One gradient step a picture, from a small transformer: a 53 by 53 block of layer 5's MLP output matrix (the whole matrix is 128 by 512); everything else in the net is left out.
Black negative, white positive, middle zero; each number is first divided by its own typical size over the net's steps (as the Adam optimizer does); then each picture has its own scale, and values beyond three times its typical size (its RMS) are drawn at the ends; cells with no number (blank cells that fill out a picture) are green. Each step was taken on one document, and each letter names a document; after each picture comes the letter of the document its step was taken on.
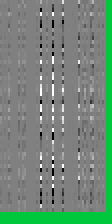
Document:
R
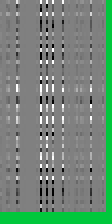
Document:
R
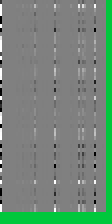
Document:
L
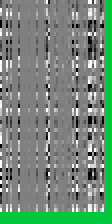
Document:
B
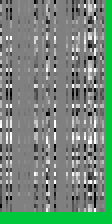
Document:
B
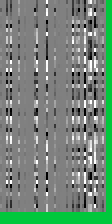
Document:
B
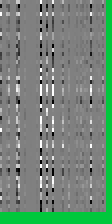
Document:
R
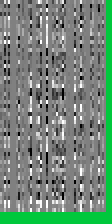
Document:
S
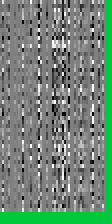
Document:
S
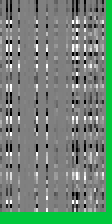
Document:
B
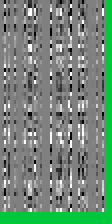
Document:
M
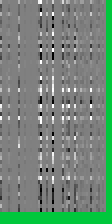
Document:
R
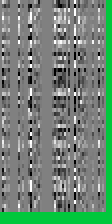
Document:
S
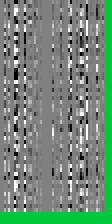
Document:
M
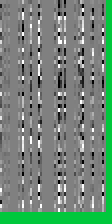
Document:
S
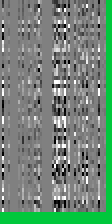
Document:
S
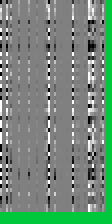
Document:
B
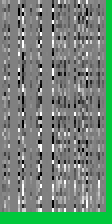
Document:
S
